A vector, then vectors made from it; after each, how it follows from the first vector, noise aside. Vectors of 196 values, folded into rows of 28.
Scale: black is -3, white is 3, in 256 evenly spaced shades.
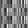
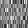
sign-scrambled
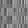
shrunk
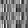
reversed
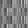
shrunk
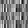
reversed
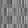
shrunk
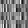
reversed
